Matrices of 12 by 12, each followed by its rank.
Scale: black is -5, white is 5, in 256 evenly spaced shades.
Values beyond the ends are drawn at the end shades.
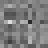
two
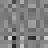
two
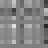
one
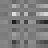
one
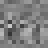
two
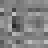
two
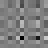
one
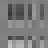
one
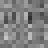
two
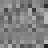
two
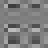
one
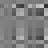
one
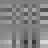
one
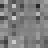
two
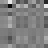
one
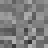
two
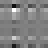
one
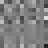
two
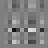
one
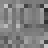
two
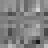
two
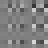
one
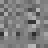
two
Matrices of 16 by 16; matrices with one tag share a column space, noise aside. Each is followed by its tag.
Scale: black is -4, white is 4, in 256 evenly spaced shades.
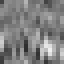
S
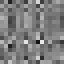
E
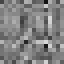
E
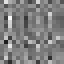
E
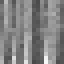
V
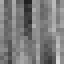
V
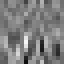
S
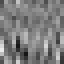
S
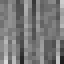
V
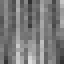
V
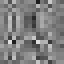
E
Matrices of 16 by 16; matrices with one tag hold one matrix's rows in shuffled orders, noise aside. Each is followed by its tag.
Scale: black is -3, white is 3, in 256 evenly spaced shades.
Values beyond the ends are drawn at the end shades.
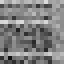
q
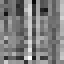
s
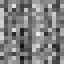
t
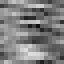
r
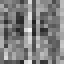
s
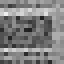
q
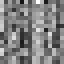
t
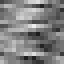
r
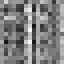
s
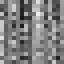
t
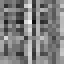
s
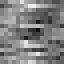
r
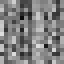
t
